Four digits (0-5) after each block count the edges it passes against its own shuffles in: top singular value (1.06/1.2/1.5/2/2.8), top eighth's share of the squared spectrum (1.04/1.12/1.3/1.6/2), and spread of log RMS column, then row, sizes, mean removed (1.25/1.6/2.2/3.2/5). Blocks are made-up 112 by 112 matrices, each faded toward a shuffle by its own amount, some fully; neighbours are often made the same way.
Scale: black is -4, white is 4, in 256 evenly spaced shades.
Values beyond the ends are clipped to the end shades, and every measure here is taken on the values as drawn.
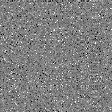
4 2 1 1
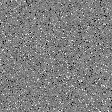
0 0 0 0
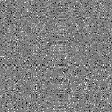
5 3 2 2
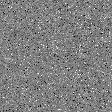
0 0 0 0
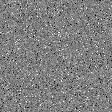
0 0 0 0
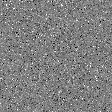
0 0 0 1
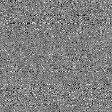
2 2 0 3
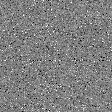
1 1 0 1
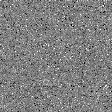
1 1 0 2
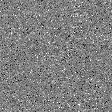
0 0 0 1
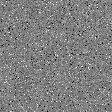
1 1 0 0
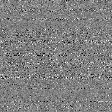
2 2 0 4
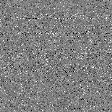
1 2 0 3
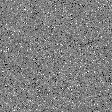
0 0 0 0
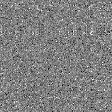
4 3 1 2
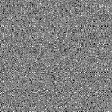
4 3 2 3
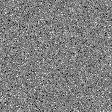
1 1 0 0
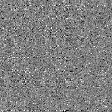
4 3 1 2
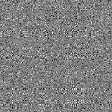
4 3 2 3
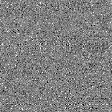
4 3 2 2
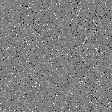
1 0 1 0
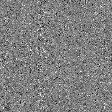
1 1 2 0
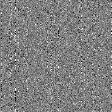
2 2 3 0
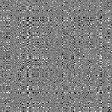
5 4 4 3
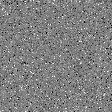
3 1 0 0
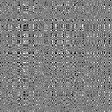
5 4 4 4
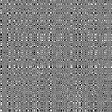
5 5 4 4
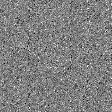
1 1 2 0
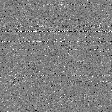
3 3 0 3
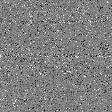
1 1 0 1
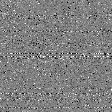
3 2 0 3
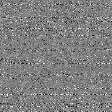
2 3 0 4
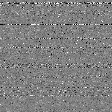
3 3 0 3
